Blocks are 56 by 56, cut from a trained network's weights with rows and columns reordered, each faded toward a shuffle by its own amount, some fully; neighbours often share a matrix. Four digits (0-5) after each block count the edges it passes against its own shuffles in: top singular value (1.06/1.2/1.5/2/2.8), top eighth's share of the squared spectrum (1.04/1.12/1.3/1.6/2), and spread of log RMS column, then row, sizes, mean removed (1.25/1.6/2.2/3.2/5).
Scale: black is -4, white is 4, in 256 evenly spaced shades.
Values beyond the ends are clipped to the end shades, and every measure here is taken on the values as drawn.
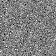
0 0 0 0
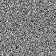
3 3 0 0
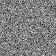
2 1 0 0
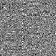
3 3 1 0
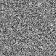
3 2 0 1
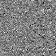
3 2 1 1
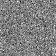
1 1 0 0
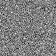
2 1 0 0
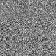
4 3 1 2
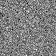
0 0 0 0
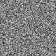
3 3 0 0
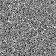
2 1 0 0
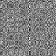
4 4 2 1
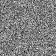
1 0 0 0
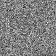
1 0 0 0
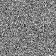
2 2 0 0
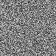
0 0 0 0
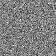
2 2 0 0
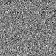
3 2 0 0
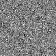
2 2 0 0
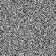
3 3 1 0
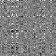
4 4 2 2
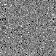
2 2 1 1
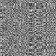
4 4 3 1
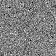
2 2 0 0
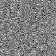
3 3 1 1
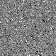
0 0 0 0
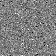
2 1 0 0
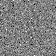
1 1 0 0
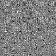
3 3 1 1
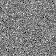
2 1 0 0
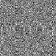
4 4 2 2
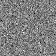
1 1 0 0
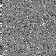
3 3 2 0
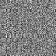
4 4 2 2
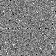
3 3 0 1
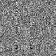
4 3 1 1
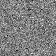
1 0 0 0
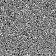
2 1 0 0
